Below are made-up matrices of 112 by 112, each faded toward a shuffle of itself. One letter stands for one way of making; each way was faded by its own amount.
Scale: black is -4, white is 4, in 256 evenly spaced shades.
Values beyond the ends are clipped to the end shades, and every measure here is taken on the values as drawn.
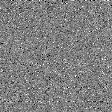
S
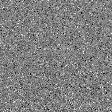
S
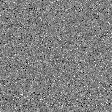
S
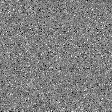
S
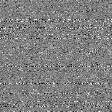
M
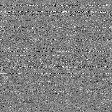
M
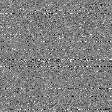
M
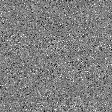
S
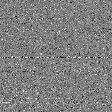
S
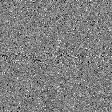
S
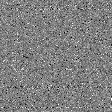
S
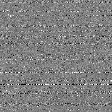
M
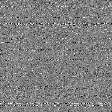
M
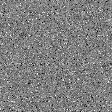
S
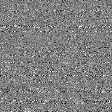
M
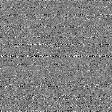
M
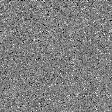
S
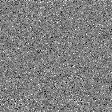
S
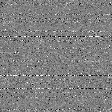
M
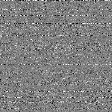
M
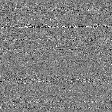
M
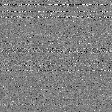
M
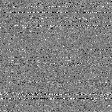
M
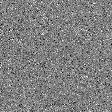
S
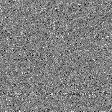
S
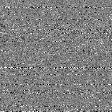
M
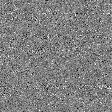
S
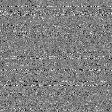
M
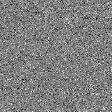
S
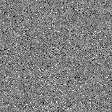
S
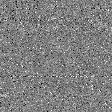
S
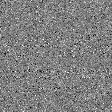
S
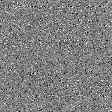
S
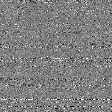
M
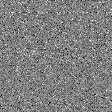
S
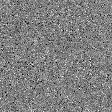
S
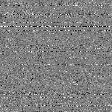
M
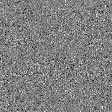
S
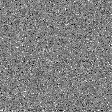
S
